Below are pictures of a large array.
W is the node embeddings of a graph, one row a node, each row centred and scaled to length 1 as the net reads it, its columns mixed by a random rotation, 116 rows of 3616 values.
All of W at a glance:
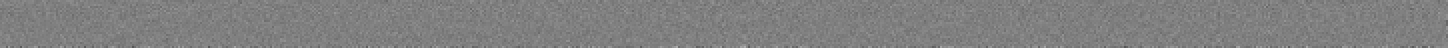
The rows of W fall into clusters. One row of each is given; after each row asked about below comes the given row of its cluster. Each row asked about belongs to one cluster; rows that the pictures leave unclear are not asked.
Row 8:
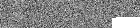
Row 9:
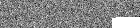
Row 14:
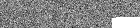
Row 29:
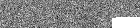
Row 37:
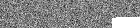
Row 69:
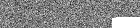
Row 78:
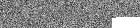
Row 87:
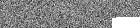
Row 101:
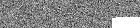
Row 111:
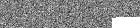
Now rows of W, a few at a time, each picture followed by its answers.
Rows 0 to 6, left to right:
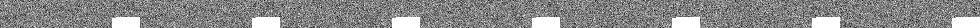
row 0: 9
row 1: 9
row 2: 29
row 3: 69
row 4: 8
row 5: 8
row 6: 37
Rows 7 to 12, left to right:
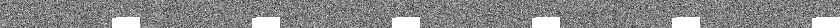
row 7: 29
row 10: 101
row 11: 14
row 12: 8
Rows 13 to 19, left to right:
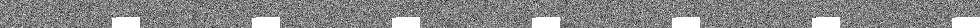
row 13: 111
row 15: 9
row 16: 78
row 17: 37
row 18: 111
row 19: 29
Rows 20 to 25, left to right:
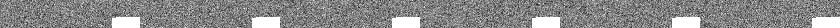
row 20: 87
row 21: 111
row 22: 101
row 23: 101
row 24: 101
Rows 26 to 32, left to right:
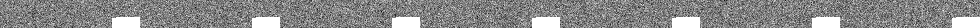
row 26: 14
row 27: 29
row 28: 87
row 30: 101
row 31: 78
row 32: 37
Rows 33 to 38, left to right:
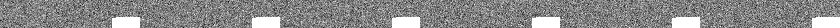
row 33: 101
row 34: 37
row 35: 37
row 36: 87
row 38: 29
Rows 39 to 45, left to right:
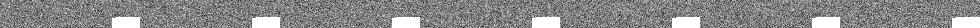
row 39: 87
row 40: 101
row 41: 69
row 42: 37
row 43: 87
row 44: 87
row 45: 101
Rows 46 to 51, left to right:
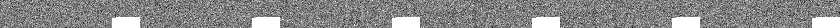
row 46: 87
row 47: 69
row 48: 37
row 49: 14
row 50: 14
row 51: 101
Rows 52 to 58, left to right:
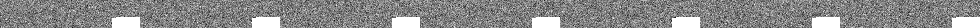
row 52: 14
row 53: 111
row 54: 78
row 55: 9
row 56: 111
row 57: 87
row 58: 111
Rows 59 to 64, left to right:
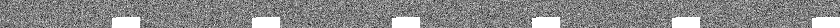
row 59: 37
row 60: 37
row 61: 78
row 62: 111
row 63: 29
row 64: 101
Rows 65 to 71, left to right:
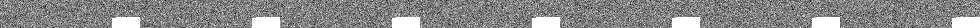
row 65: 9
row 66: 37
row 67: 29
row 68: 78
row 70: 69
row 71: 14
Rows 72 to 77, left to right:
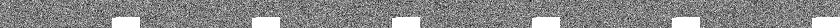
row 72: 87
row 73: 9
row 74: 101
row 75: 69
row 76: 69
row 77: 14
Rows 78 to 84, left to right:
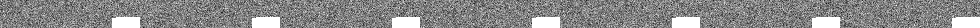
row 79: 101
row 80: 9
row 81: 14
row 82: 78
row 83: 9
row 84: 37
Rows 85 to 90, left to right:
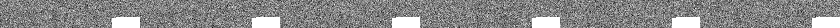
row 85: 14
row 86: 14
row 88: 29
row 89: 8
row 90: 87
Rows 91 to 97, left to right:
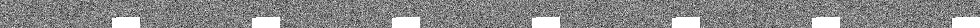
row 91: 111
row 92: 8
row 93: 37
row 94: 87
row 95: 8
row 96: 14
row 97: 101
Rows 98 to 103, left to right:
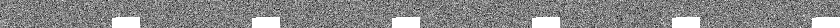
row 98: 29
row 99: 8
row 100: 8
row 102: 29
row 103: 69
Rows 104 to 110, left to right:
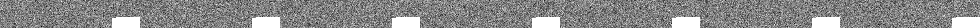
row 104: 8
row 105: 101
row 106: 78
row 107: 9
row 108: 14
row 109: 37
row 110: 69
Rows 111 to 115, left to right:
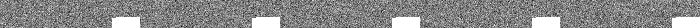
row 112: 8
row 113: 87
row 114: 37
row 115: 87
